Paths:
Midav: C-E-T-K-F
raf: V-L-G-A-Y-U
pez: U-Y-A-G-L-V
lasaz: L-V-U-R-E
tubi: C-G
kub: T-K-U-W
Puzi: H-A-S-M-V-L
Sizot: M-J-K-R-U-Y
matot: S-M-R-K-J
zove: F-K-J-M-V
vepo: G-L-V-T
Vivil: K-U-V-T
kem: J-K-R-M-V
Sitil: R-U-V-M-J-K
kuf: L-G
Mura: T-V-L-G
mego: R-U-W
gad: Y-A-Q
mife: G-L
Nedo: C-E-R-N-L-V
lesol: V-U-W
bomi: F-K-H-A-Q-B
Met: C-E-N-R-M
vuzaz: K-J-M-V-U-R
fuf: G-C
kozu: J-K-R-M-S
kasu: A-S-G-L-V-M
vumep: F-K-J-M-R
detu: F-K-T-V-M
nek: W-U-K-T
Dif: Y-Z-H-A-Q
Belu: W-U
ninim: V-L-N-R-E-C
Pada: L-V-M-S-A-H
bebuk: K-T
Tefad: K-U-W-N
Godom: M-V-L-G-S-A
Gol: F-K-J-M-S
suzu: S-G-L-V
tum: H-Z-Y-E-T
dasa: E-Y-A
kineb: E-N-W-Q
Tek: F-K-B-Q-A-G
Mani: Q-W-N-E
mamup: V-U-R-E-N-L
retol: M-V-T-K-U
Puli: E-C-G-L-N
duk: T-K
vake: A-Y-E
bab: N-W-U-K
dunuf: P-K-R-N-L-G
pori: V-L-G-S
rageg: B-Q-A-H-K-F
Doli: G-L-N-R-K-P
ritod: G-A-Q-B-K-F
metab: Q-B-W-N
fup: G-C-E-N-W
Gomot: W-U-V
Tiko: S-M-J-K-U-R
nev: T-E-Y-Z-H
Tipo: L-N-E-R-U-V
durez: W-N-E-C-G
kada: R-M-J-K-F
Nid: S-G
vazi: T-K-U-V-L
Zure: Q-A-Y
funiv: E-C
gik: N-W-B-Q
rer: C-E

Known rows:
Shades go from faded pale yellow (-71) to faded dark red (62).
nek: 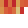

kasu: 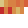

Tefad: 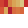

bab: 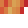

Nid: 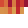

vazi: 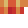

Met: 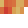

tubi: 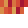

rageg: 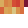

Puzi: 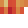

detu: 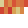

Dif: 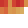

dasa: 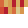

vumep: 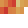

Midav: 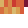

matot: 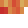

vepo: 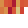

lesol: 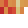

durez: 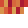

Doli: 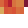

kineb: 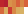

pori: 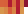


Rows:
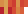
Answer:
pez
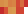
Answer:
Sitil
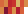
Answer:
ninim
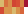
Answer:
kada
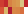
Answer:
metab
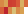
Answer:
Pada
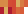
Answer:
Nedo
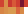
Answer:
Tek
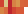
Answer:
mife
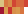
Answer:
zove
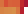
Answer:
duk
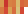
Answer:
retol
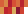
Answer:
fuf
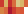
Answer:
mamup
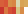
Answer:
mego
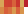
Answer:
kozu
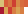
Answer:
kem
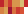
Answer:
Puli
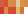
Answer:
kub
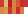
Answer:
kuf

